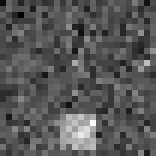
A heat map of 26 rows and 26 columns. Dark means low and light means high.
Odd patch: higher, in the bottom middle. Histogram: skewed, a long tail of high values. Ninth with the highest average: bottom middle.
